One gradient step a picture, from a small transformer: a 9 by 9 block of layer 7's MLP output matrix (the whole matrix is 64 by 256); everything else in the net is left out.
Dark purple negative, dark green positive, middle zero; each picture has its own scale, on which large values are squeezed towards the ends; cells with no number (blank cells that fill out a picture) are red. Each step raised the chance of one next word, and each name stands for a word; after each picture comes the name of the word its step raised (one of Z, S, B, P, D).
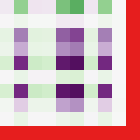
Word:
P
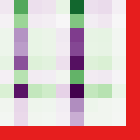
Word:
P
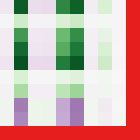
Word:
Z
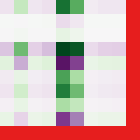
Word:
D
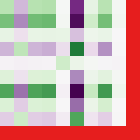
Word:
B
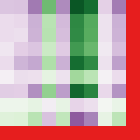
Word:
Z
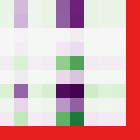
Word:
B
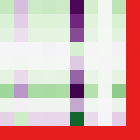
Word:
B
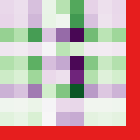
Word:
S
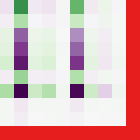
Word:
P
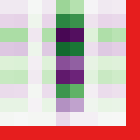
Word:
S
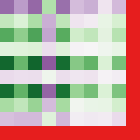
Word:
P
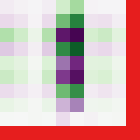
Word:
S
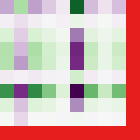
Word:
P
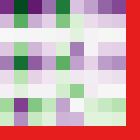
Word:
Z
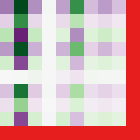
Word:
D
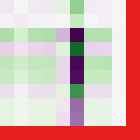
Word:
S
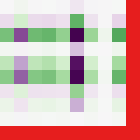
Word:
S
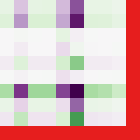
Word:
B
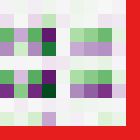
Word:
S
